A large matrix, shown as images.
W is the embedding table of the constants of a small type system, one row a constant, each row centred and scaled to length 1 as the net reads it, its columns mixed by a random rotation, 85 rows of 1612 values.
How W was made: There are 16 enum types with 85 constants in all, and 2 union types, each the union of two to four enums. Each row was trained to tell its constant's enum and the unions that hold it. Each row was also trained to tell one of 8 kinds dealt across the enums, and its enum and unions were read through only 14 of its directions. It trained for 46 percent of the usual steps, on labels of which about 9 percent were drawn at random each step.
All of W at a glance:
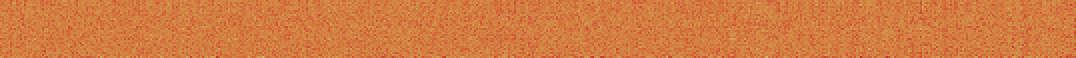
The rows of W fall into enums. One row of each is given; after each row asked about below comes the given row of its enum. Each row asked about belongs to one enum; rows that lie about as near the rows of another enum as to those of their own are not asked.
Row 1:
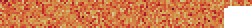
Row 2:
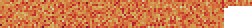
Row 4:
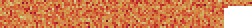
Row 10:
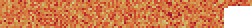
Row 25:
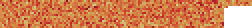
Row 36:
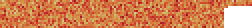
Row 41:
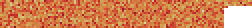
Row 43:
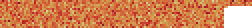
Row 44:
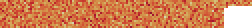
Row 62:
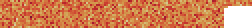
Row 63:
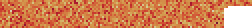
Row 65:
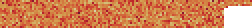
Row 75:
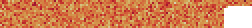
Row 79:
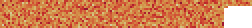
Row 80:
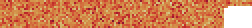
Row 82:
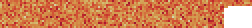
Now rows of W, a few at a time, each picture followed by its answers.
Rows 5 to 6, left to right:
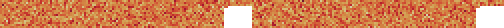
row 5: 25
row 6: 41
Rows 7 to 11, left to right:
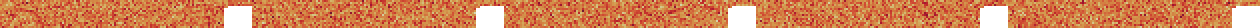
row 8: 63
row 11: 80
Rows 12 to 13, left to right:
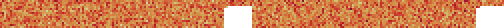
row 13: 25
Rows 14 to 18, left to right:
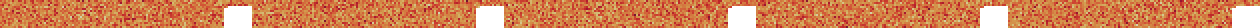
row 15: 79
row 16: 41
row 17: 62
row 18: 82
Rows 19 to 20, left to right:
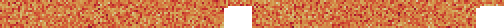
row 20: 25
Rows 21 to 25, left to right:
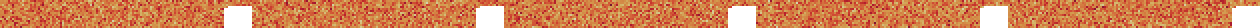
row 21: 65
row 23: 62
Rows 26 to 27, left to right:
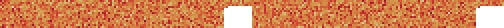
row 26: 63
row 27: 65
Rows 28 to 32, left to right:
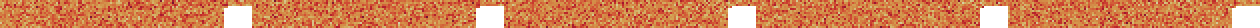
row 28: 82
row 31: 65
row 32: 80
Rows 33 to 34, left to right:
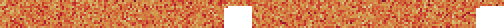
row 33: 82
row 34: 4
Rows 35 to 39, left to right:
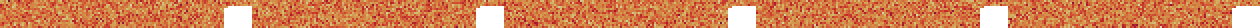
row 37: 63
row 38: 65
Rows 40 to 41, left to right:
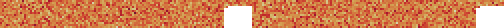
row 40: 41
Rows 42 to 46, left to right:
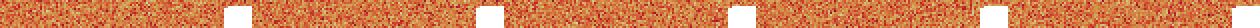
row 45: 25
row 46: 82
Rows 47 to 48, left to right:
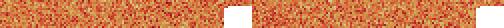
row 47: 10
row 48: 63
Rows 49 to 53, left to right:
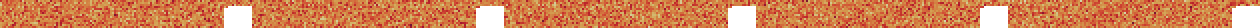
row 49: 82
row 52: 62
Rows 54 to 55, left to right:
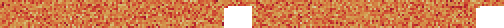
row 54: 62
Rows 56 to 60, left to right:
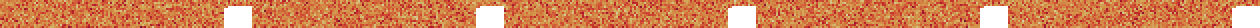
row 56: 36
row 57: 44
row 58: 1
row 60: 10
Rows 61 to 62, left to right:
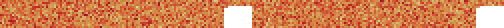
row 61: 43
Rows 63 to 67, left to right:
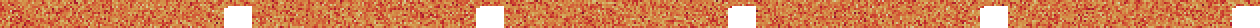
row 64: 10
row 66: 63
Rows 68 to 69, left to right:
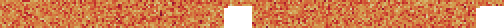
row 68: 80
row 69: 4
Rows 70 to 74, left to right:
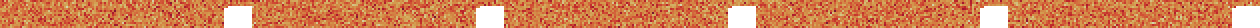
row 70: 10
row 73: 25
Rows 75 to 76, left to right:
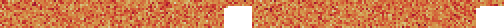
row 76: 41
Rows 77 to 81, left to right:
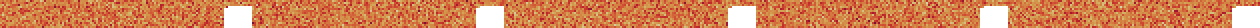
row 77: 65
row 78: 41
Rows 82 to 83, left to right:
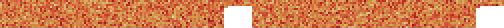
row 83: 4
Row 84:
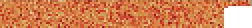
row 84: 36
